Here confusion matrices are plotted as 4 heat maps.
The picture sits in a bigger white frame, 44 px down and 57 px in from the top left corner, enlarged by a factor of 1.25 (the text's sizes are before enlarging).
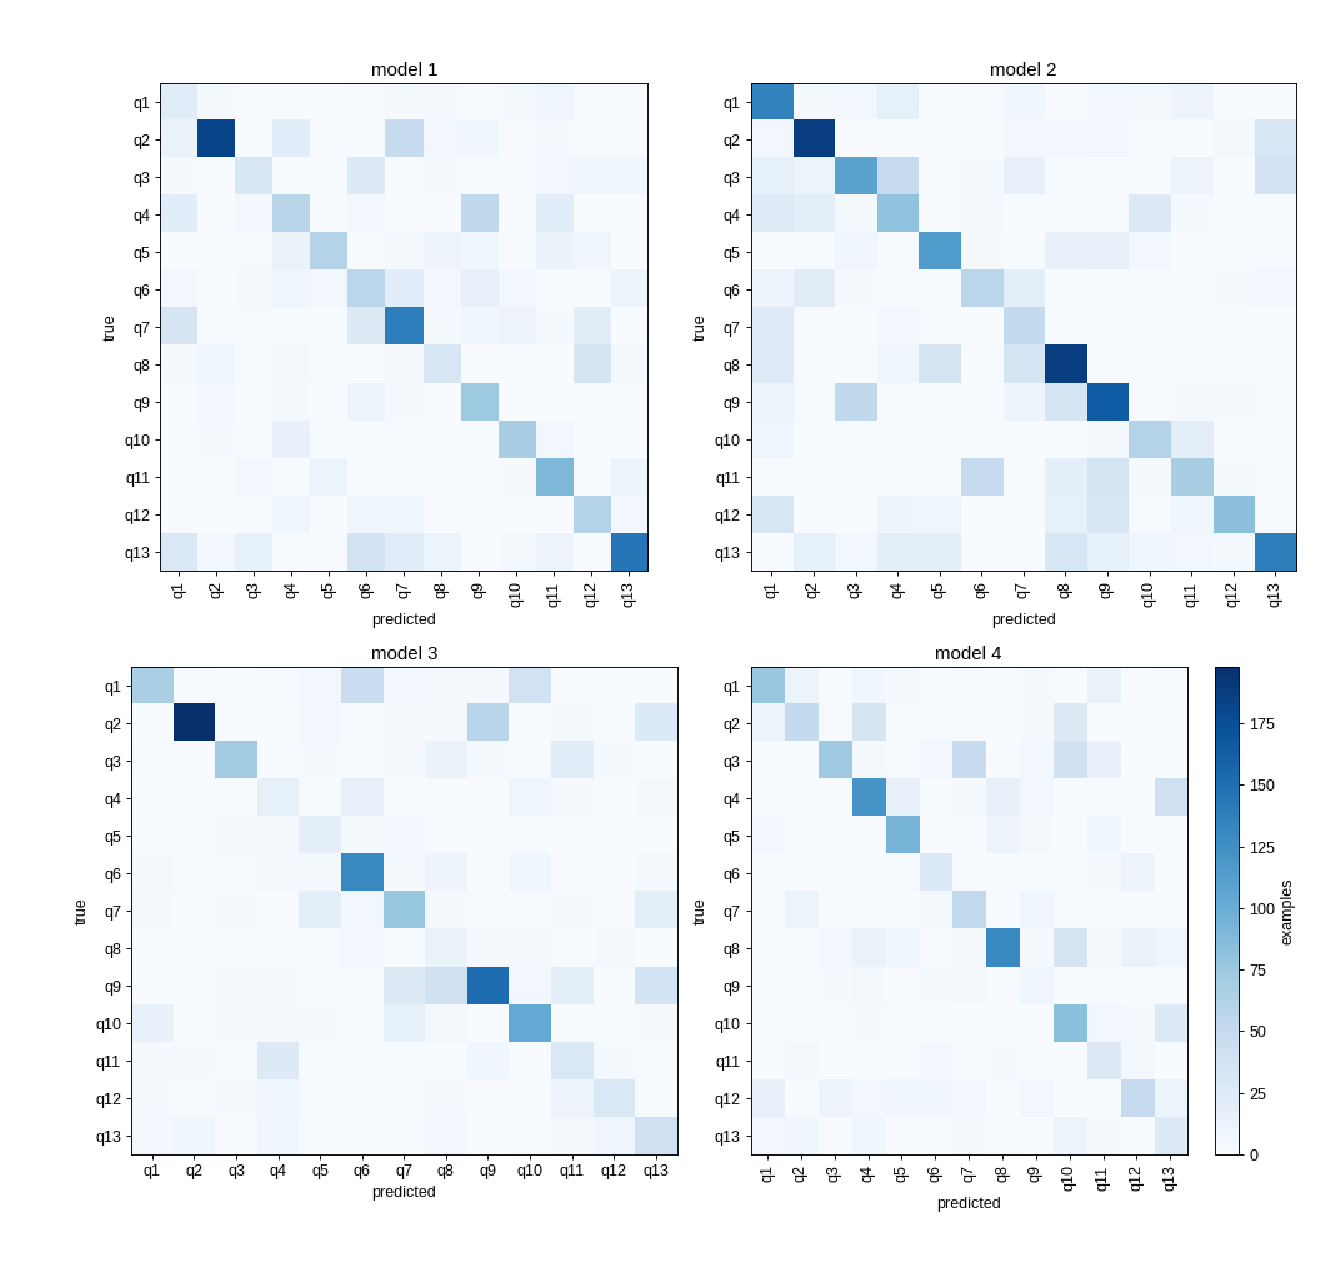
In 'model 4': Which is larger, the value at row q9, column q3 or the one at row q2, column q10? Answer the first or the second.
the second
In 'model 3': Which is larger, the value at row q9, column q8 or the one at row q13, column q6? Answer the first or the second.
the first
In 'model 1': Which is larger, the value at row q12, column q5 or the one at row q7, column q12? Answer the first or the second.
the second
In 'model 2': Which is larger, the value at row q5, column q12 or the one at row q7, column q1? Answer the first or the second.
the second
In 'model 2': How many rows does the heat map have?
13
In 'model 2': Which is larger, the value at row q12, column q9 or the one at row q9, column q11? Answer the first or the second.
the first
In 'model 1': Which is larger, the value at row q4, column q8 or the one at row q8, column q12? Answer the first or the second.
the second
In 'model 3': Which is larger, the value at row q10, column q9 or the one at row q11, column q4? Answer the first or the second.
the second
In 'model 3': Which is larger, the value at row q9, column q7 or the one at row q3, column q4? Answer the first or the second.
the first
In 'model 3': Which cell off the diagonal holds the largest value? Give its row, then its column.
q2, q9
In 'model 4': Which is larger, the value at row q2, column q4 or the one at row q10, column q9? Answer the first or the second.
the first
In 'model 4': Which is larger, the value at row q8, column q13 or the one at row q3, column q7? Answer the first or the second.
the second
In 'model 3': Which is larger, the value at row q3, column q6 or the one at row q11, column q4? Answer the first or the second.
the second
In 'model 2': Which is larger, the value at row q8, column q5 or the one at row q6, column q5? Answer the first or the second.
the first
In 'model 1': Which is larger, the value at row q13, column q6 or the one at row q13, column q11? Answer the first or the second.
the first
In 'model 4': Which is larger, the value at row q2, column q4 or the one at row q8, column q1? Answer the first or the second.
the first
